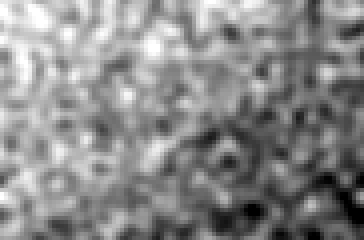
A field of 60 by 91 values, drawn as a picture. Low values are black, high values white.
The halves do not mirror each other. No regular stripes run through it. There is an overall slope up to the top left. The bottom right is the ninth with the lowest average. The ninth with the highest average is the top left. There are no lone odd cells. The texture is blotchy. The values follow a bell shape.
